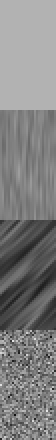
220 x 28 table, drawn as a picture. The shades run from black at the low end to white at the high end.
It is made of 4 by 1 panels. Panel 1,1: high, flat. Panel 2,1: middling, streaked downward, faint in contrast. Panel 3,1: low, slanting up to the right. Panel 4,1: middling, fine-grained, strong in contrast.
